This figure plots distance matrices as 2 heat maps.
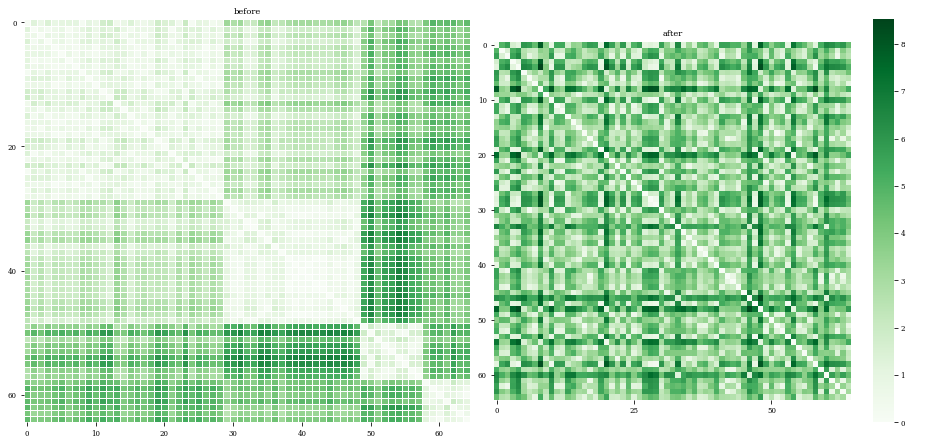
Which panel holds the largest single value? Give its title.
after
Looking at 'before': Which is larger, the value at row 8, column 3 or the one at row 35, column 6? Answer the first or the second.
the second
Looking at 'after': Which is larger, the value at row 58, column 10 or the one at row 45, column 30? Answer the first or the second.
the second
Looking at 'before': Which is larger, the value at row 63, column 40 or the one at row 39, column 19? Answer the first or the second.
the first
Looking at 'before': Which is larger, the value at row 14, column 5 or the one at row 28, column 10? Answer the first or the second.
the first
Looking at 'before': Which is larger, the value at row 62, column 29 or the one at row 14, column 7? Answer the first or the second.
the first
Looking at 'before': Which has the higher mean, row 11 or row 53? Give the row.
53
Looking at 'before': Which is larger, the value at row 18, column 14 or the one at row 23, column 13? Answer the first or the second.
the second
